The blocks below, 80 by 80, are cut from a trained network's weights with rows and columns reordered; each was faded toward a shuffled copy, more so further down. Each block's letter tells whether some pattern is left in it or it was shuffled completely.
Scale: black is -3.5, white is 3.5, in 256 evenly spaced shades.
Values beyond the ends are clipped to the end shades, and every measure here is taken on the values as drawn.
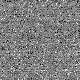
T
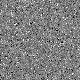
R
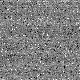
T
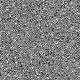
R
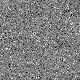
R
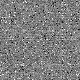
T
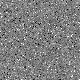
R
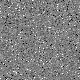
R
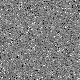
R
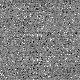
T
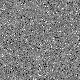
R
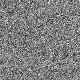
T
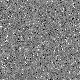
R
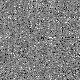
T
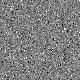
R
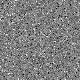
R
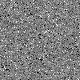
R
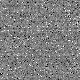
T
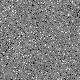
R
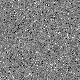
R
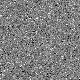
R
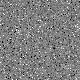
R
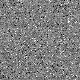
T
